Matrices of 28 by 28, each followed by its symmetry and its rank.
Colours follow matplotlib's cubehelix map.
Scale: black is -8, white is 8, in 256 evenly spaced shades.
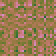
neither, rank three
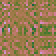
neither, rank three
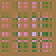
symmetric, rank one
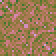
symmetric, full rank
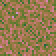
symmetric, full rank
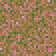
symmetric, full rank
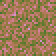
symmetric, full rank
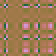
symmetric, rank one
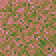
symmetric, full rank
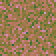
antisymmetric, full rank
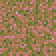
antisymmetric, full rank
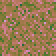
antisymmetric, full rank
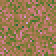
antisymmetric, full rank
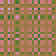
symmetric, rank one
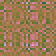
neither, rank three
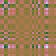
symmetric, rank one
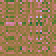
neither, rank three
